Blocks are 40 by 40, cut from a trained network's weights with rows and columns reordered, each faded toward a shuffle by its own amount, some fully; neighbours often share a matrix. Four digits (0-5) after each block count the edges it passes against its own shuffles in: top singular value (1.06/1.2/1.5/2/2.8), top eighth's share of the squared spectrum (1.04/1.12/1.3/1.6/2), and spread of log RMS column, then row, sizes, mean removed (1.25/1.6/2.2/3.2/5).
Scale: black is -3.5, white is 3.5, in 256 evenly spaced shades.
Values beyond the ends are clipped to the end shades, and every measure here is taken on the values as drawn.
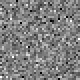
1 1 0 0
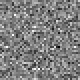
2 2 0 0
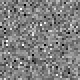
0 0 0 0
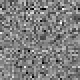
3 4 1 2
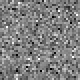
2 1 1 0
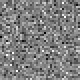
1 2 0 1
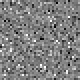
0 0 0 1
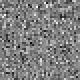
2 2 0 0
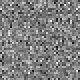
3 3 1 1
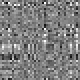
4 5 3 3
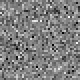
2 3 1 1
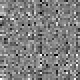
3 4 2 2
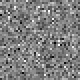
0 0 0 0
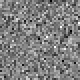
0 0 0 0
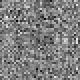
3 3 0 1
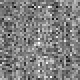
3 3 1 2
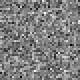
1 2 0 0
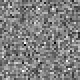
0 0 0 0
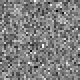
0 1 0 0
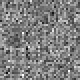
3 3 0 1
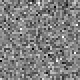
0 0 0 0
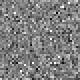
2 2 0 1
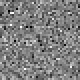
2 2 0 1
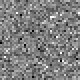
0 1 0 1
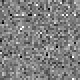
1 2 0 1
